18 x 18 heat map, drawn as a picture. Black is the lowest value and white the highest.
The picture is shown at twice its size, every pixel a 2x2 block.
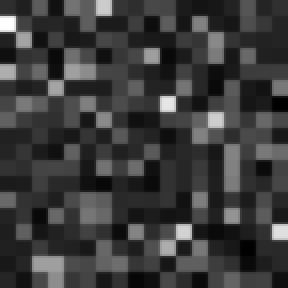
The texture is fine-grained noise. No regular stripes run through it. Neither half mirrors the other. The values are skewed, with a long tail toward high values. The top left is the roughest part. No overall slope runs across the table. No single row or column stands out from its neighbours. The middle left is the calmest part.
